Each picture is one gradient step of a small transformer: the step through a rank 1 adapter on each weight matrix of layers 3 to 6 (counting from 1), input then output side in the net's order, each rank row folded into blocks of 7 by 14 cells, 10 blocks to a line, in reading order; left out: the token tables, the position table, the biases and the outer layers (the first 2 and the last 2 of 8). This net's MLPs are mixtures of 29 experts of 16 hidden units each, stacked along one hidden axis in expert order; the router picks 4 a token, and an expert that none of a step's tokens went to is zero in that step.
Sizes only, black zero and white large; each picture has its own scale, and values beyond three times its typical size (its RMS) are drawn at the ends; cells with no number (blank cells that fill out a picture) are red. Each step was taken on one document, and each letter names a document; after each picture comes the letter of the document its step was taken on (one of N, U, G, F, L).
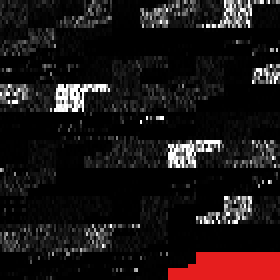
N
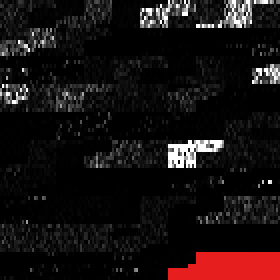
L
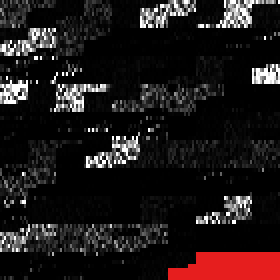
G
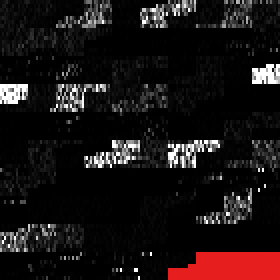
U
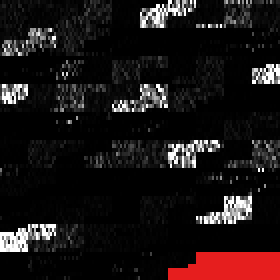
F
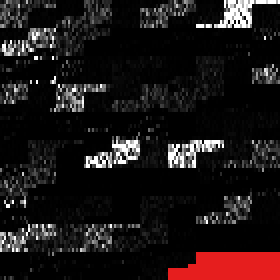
G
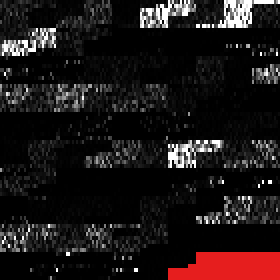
L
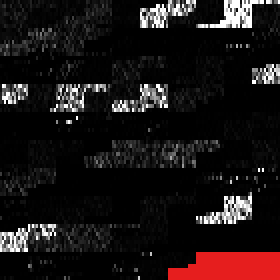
F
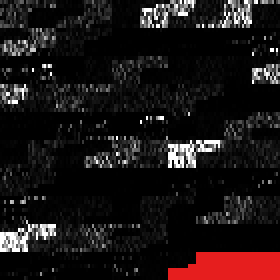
N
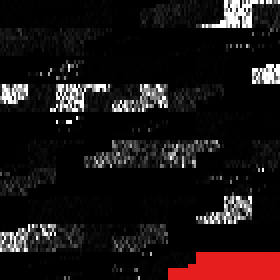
F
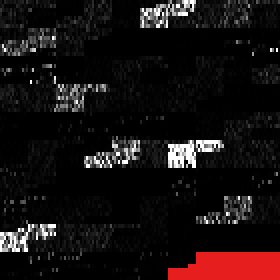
N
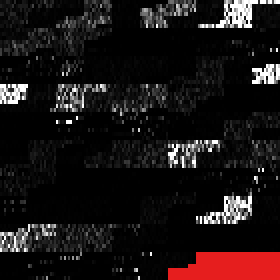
U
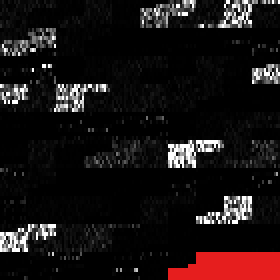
N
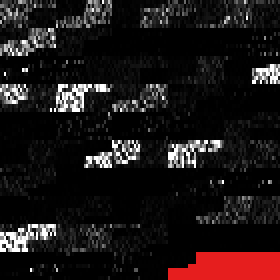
L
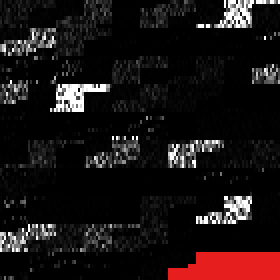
G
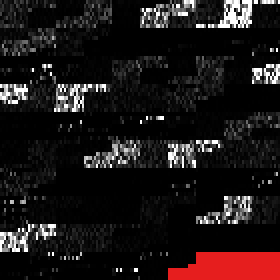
N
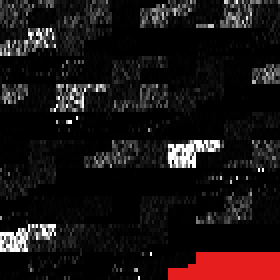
F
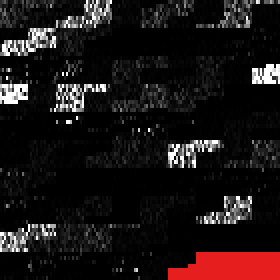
U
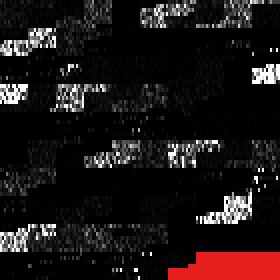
U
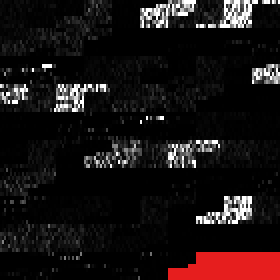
N
